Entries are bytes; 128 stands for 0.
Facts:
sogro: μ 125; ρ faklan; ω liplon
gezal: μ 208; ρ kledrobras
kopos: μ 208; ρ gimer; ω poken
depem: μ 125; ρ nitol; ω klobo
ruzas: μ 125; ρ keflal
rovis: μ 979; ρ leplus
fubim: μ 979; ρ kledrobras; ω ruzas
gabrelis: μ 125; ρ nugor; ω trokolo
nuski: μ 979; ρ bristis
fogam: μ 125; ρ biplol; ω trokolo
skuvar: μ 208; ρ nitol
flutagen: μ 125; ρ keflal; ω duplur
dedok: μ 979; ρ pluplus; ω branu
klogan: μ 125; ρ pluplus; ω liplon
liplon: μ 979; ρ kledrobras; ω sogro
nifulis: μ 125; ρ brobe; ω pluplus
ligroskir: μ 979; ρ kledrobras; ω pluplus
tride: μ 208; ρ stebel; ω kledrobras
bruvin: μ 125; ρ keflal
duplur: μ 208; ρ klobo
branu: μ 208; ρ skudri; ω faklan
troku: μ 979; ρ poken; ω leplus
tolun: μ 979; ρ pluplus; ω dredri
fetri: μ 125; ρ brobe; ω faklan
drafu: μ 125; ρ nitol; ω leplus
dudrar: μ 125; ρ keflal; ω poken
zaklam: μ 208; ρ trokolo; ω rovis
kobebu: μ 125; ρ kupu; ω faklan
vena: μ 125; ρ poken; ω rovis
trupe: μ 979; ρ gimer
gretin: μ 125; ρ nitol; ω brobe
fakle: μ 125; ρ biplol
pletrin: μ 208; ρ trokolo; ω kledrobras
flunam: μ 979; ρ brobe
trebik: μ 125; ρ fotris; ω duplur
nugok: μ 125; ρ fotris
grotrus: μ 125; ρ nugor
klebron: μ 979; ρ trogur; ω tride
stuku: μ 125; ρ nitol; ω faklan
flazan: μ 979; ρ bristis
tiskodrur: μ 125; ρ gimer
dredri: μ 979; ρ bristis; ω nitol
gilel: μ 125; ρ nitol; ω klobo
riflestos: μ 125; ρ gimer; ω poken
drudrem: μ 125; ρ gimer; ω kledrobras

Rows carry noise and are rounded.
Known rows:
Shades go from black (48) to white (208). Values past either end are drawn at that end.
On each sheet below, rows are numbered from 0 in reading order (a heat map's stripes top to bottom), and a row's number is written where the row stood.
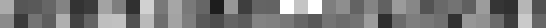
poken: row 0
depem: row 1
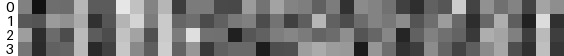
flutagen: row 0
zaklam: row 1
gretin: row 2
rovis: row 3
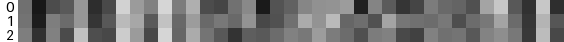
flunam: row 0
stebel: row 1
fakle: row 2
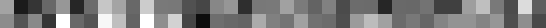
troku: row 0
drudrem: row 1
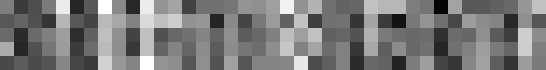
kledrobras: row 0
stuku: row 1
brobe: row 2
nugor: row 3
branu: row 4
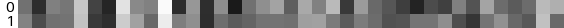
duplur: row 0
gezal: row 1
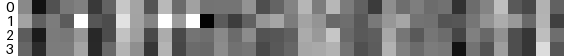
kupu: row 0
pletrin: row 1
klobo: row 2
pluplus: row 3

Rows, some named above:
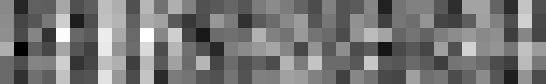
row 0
drafu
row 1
ligroskir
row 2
drudrem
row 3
trebik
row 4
nitol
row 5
ruzas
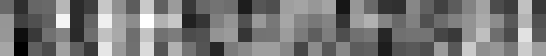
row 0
rovis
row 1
klebron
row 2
troku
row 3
trebik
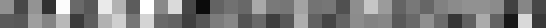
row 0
drudrem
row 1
zaklam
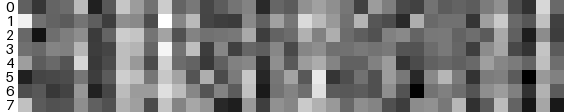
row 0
dredri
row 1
kopos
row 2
keflal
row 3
skuvar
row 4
trupe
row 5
kobebu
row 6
dedok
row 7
dudrar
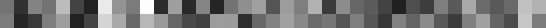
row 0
duplur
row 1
fubim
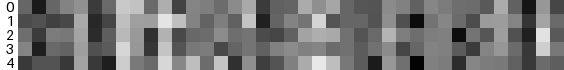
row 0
keflal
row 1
dedok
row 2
pluplus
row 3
sogro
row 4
faklan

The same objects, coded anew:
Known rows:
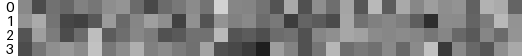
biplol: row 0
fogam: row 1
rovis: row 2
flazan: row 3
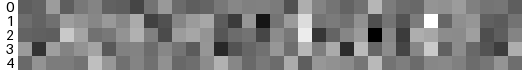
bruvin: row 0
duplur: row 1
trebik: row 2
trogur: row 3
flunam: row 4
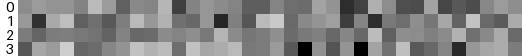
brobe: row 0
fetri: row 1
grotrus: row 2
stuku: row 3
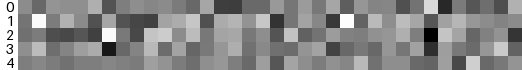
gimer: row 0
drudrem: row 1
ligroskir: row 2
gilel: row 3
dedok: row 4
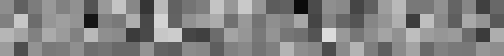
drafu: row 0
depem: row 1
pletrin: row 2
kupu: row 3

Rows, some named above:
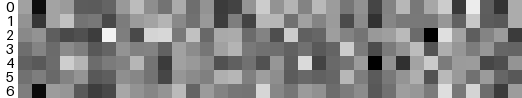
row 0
branu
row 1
fetri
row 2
ligroskir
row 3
gretin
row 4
trebik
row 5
gretin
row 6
kobebu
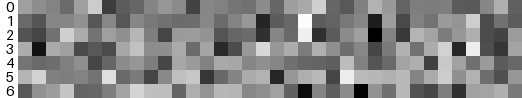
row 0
klobo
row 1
flutagen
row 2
trebik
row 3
branu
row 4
gretin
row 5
tride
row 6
stuku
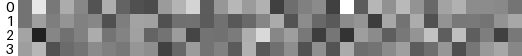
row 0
drudrem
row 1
vena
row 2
leplus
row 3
zaklam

